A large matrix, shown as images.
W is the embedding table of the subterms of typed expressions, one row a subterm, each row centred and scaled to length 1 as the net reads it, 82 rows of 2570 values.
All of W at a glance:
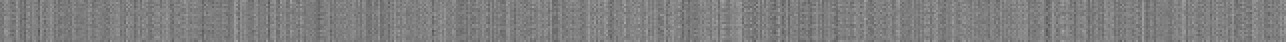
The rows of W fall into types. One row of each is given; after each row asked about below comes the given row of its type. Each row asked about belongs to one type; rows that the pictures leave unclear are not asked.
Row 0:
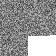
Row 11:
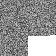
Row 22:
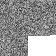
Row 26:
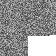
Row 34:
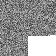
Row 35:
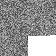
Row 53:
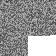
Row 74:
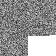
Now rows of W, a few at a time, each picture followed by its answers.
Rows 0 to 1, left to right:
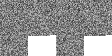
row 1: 0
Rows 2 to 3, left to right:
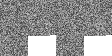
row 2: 11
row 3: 0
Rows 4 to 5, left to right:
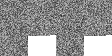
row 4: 35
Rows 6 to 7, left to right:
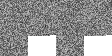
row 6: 53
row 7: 35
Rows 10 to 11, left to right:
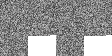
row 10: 34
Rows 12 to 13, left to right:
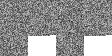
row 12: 53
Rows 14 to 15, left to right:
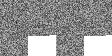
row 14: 74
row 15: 0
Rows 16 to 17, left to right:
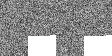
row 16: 26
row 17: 11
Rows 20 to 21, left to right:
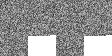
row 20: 34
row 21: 53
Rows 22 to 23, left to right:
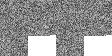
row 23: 34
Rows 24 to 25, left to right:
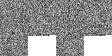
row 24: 0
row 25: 74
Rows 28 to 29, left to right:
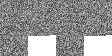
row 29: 53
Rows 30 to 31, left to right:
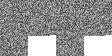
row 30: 53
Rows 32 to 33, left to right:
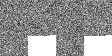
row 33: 22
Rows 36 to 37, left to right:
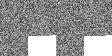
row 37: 0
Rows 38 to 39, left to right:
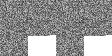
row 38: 26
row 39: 26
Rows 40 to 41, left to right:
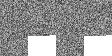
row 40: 74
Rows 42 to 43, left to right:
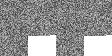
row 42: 35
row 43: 34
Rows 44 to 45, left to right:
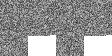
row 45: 11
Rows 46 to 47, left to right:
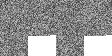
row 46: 34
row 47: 35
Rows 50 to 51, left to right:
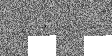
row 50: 26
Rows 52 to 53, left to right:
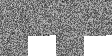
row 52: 0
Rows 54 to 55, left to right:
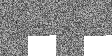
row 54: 74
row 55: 11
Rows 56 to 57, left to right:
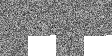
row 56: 22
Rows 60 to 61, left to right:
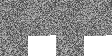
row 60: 35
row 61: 35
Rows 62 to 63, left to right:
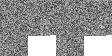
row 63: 22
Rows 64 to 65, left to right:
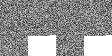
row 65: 0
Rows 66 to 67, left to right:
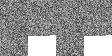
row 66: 22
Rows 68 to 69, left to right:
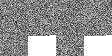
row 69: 35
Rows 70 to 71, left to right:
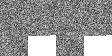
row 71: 53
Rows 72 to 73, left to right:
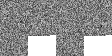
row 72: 34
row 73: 26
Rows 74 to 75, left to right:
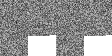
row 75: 0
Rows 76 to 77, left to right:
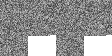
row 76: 34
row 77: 22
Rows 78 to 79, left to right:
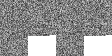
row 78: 74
